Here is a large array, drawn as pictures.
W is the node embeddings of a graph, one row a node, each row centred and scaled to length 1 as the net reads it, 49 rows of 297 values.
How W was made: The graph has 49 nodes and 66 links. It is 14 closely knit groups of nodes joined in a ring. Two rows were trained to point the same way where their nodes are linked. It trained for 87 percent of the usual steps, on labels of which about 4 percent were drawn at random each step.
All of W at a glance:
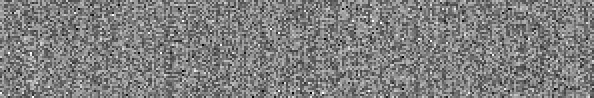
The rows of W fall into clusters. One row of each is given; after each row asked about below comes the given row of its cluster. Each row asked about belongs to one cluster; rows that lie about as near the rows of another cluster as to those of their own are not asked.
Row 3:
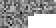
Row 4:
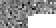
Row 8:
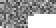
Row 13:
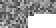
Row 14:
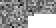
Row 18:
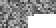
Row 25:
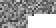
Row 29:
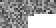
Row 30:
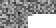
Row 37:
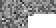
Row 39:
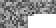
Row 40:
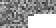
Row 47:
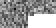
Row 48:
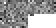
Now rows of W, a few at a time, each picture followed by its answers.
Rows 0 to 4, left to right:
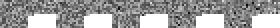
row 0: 14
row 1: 8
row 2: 39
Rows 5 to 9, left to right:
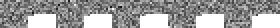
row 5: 3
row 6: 25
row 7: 39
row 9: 25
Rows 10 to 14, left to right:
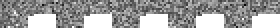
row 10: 13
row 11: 48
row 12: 14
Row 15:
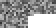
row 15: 8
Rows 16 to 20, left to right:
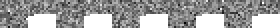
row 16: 13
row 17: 8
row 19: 4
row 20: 29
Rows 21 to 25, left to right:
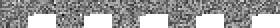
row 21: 37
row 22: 47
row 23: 30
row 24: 40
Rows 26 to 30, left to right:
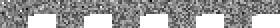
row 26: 47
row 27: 3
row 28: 18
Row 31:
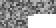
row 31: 4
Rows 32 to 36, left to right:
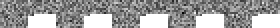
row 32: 47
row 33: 14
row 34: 40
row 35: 25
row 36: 29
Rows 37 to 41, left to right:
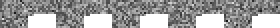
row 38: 13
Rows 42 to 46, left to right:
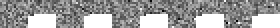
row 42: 48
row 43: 30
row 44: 18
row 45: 13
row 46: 48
